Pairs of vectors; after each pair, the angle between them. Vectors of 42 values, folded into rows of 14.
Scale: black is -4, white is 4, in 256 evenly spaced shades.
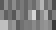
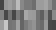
partly aligned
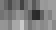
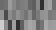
orthogonal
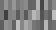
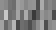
nearly opposite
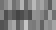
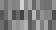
partly aligned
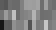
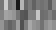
orthogonal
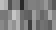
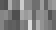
nearly opposite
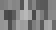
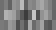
nearly opposite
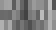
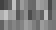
partly opposed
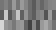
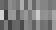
partly opposed
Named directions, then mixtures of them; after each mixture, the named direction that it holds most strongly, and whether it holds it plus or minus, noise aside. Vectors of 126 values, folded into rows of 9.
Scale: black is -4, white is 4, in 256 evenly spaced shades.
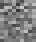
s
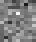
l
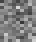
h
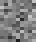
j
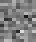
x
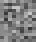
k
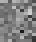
h, minus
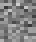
s, minus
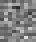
k, minus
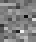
x, plus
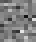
x, plus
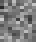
j, minus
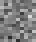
j, plus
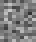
k, minus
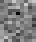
l, minus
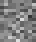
j, minus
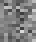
j, plus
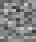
k, minus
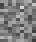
j, minus
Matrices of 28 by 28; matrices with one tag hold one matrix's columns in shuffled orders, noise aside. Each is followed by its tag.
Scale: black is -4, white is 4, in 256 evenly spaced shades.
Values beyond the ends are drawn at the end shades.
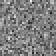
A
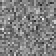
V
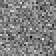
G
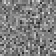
A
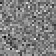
G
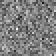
V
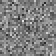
V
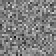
G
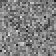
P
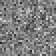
V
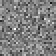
V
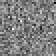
V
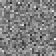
G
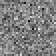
V
